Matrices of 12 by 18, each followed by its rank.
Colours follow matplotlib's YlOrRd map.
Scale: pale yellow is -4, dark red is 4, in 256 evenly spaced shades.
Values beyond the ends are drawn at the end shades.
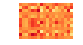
two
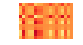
one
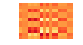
one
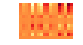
one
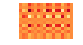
one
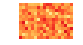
full rank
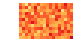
full rank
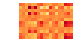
two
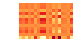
one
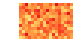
full rank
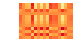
one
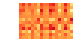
two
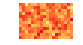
full rank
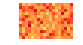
full rank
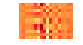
two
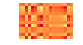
one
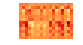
two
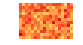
full rank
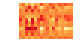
two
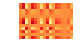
one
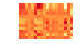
two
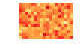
full rank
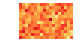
full rank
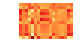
two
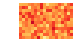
full rank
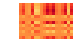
one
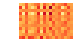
two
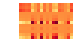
one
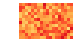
full rank
